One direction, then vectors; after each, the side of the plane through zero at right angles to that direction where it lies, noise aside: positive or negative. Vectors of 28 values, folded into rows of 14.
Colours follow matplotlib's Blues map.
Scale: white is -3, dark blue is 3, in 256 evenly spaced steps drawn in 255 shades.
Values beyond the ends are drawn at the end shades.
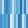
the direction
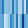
negative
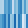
positive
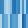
negative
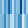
positive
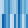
positive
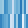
positive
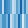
positive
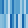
negative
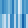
negative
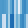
negative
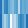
positive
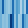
negative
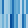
negative
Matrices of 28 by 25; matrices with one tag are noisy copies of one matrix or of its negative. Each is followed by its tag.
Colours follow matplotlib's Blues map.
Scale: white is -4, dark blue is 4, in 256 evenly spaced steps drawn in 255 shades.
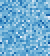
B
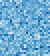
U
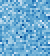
B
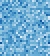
B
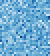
B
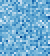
B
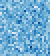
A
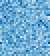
B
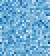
B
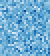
A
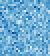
A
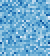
B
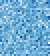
B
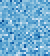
U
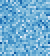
B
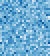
B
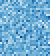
B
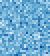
U
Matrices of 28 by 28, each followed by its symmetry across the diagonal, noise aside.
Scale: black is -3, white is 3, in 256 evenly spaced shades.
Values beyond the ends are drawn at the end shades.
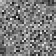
symmetric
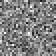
neither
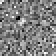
symmetric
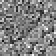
symmetric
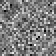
symmetric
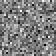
neither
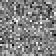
neither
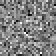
neither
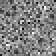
symmetric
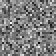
neither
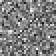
symmetric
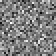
symmetric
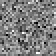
neither
